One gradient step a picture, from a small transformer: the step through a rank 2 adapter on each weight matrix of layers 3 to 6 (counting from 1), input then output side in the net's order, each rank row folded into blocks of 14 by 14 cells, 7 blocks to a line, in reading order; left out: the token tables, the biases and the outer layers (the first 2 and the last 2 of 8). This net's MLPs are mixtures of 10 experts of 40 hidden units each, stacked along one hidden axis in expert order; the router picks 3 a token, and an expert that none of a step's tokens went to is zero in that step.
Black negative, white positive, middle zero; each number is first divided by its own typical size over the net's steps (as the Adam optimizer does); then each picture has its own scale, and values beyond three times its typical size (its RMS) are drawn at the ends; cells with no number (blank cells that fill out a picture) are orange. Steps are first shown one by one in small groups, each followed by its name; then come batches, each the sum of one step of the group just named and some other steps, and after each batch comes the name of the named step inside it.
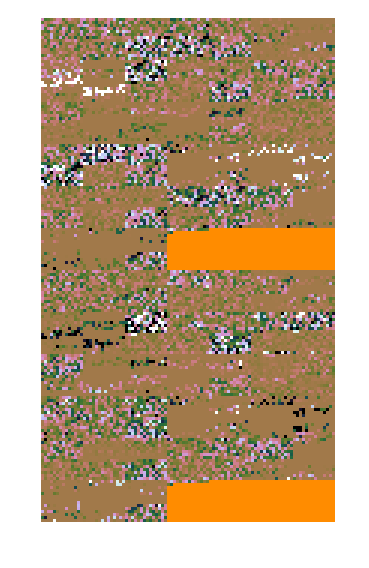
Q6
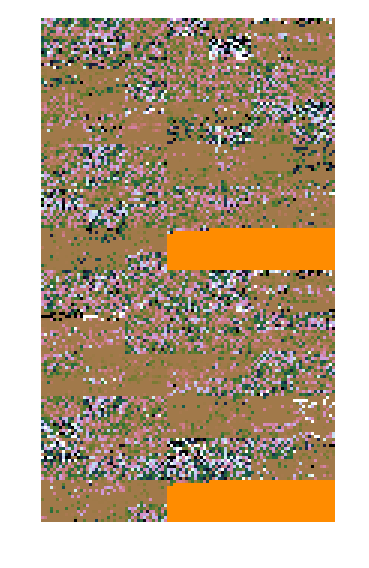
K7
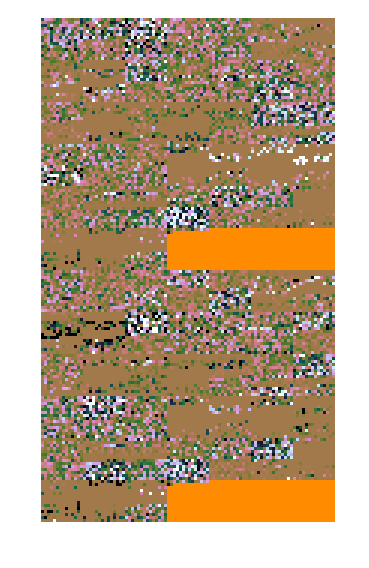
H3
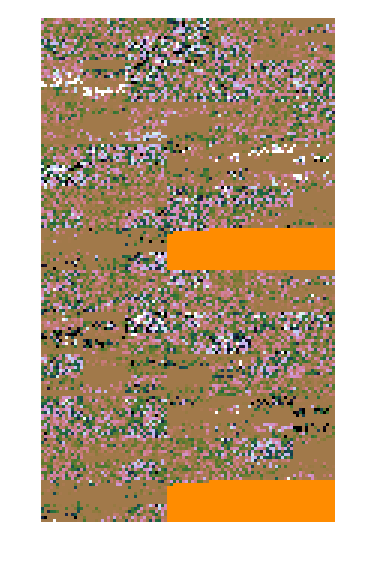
Q6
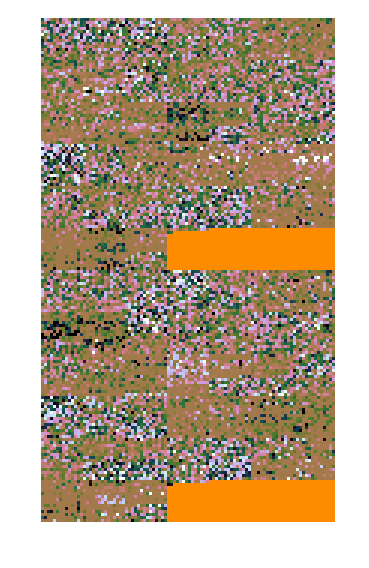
H3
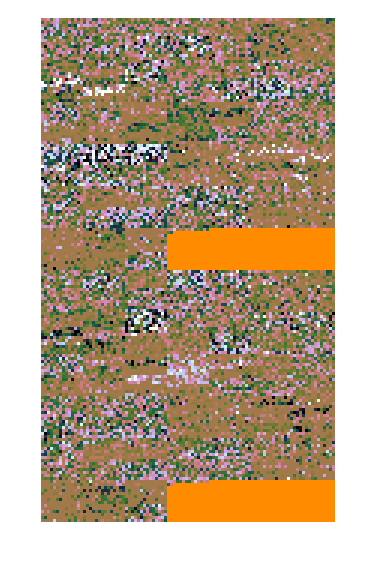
Q6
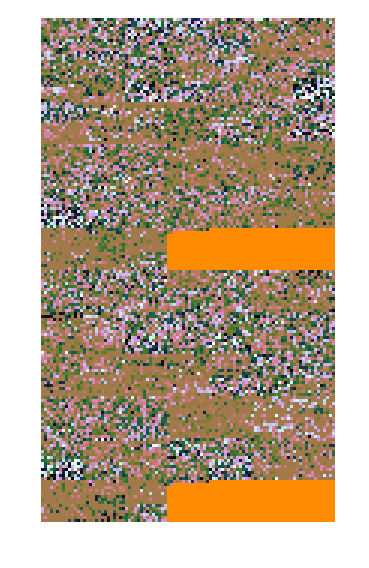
K7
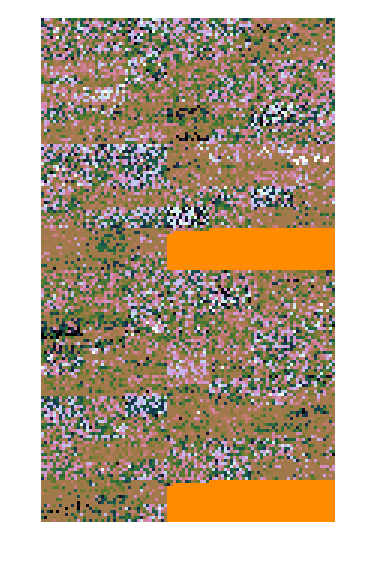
H3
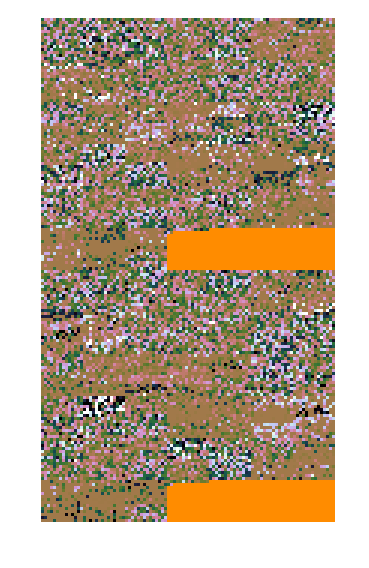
K7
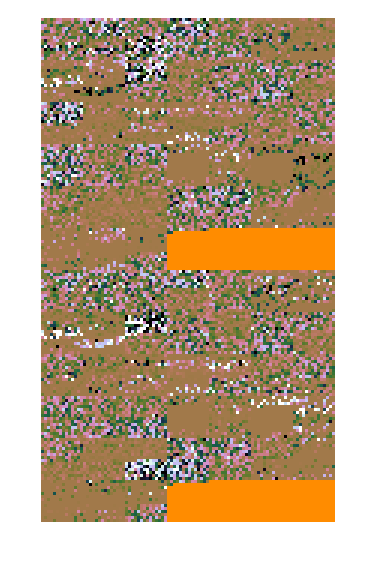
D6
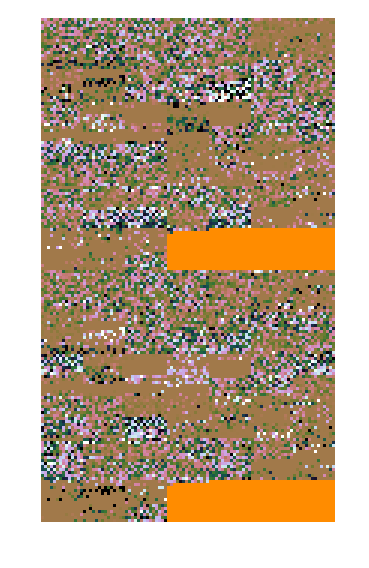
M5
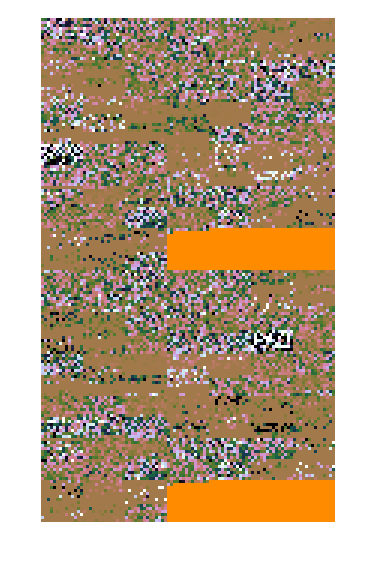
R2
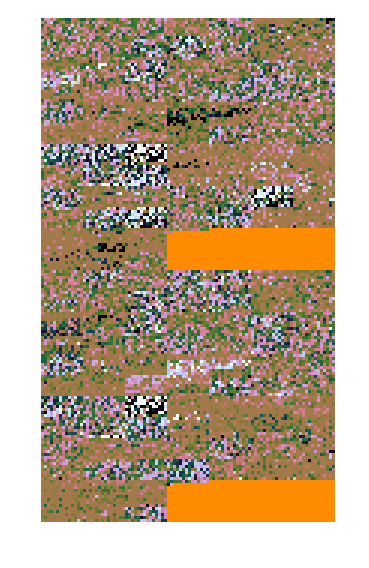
M5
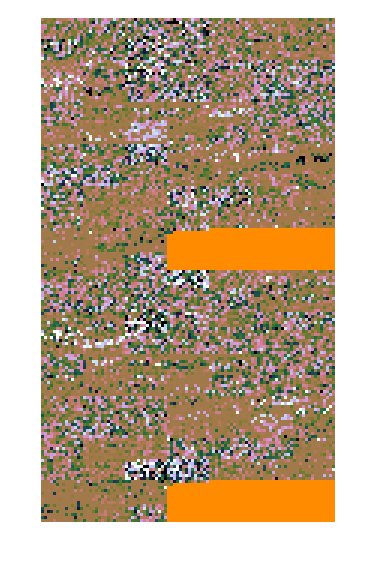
D6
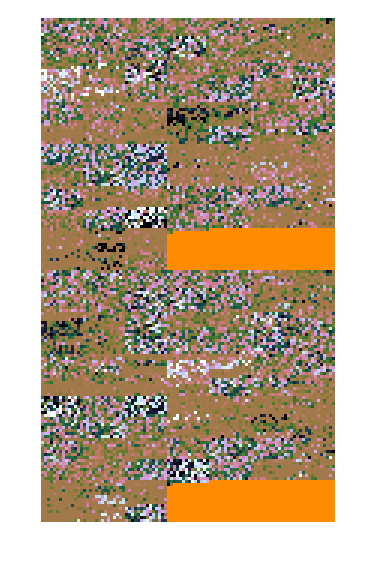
M5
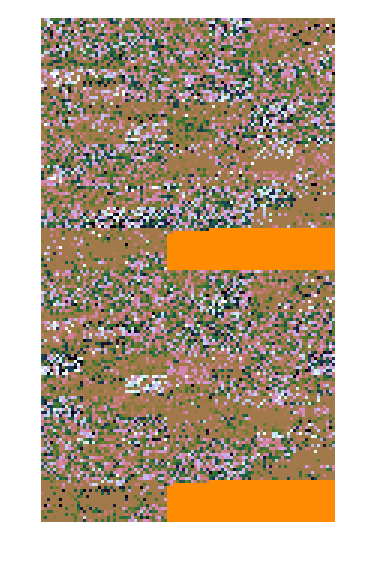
M5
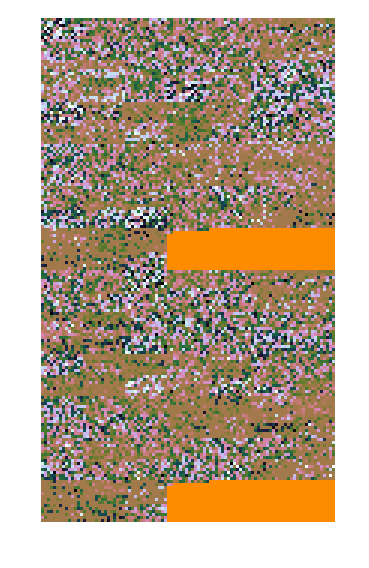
R2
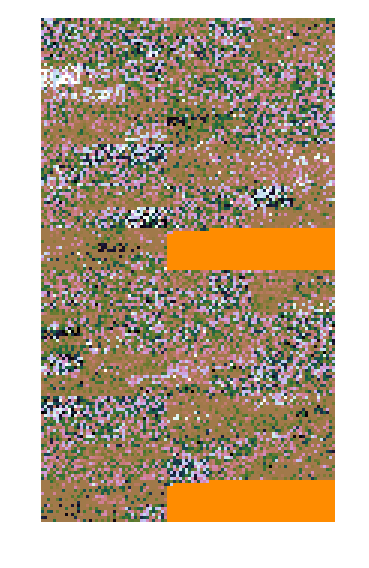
M5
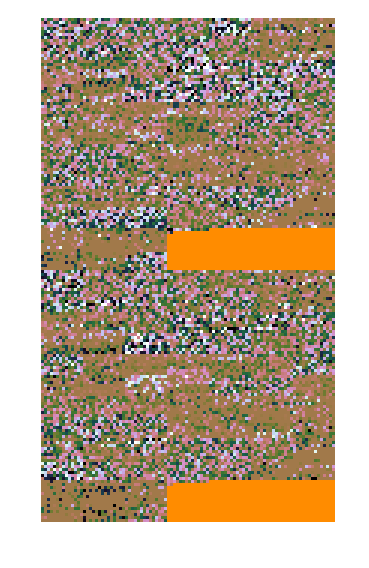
M5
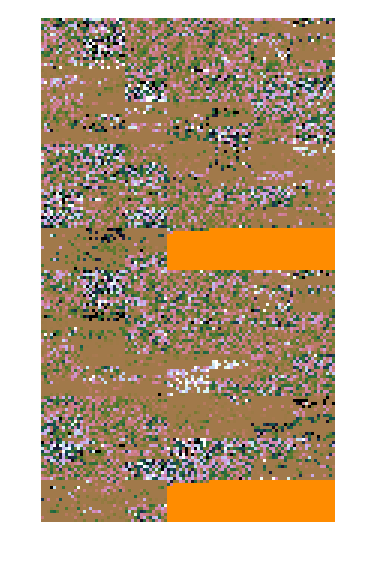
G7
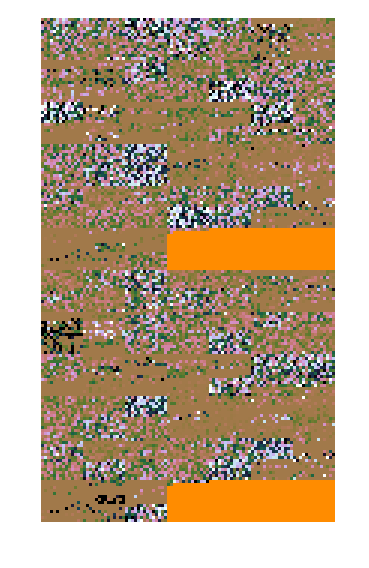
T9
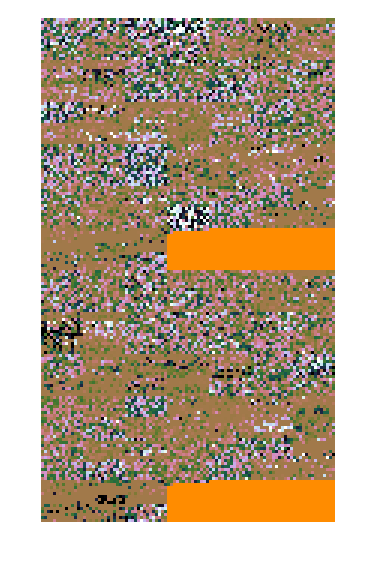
T9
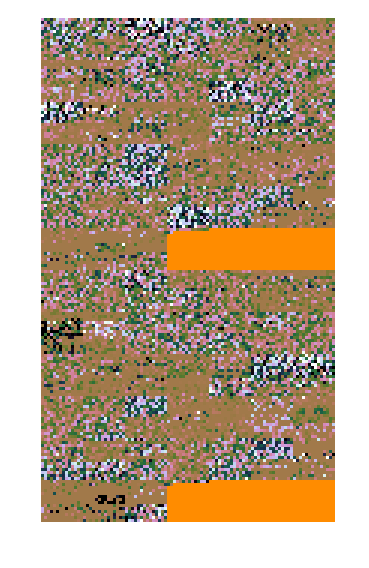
T9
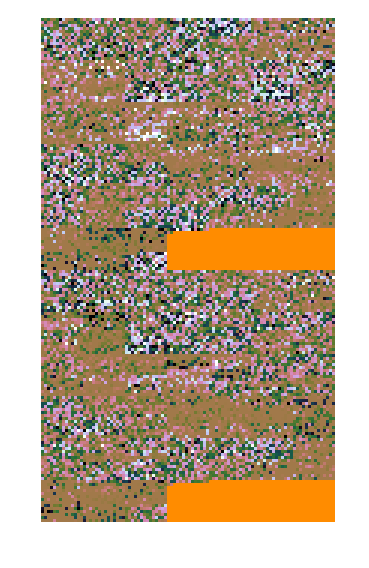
G7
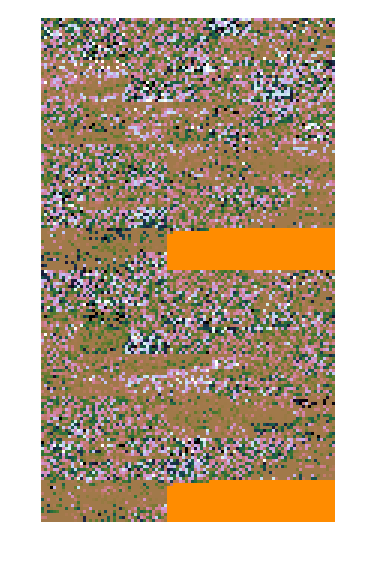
G7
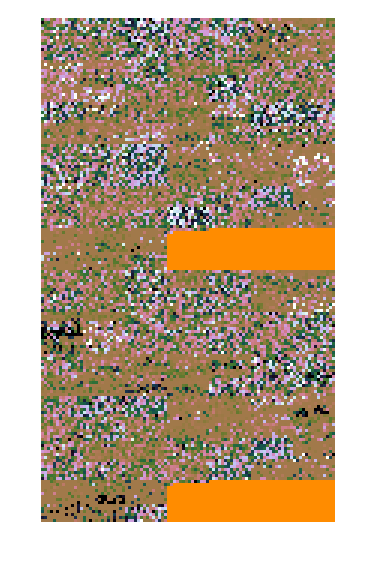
T9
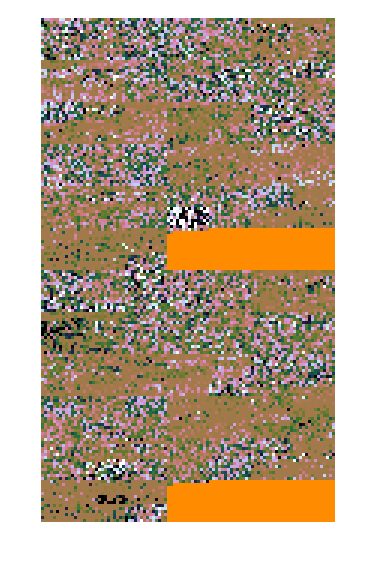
T9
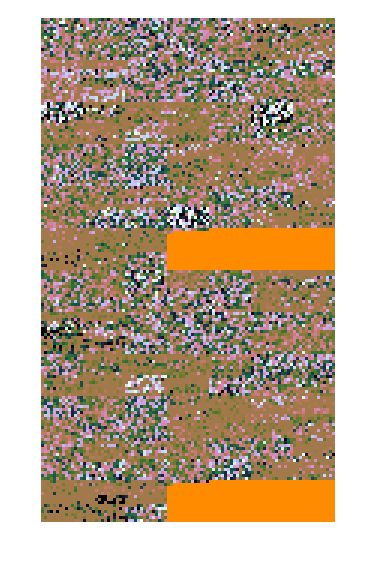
T9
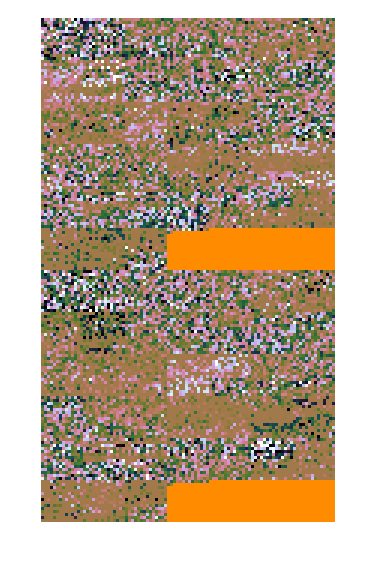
G7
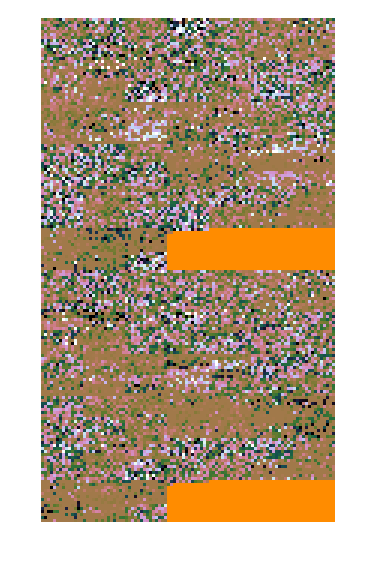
G7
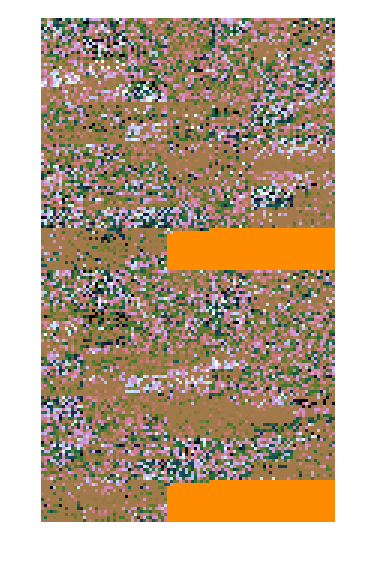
G7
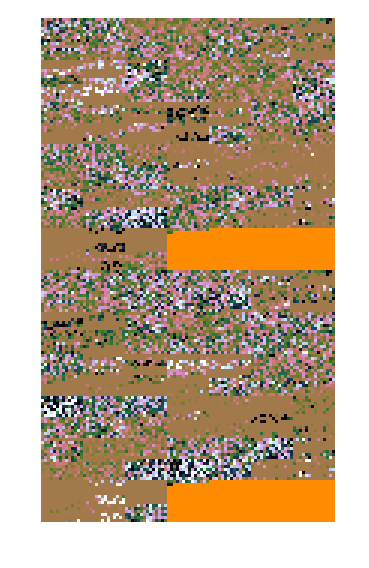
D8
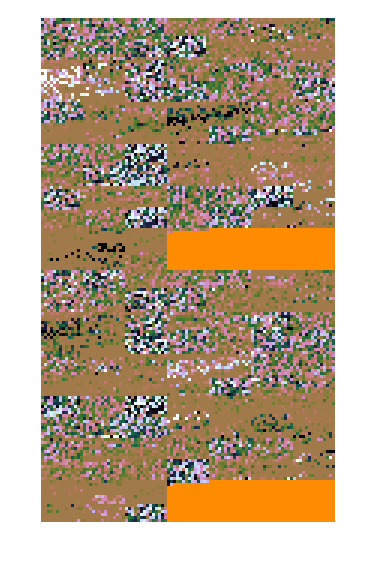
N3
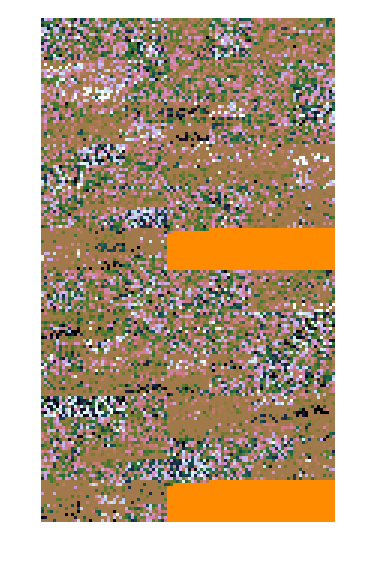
D8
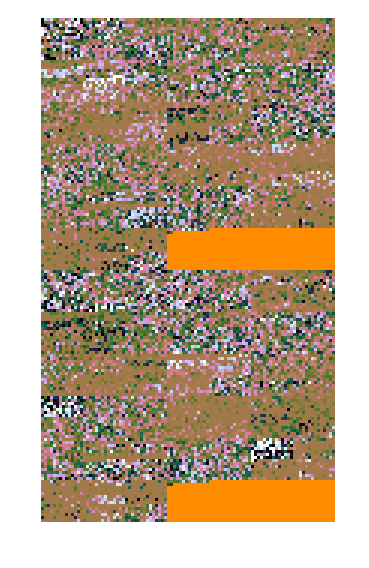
D8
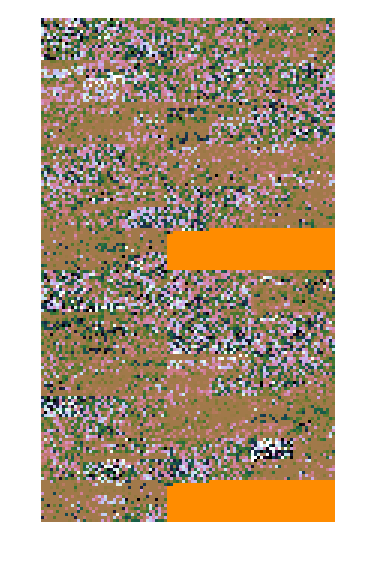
D8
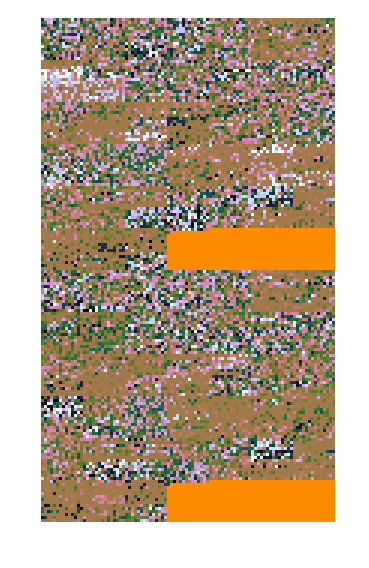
N3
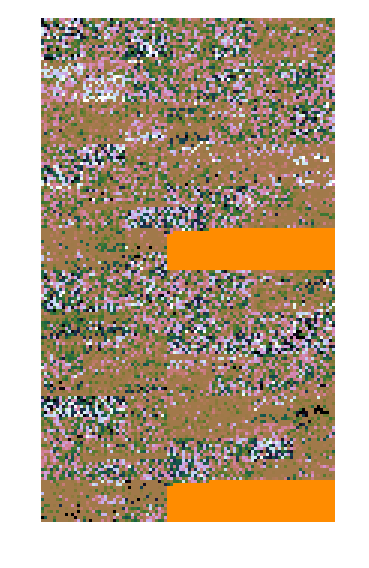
D8
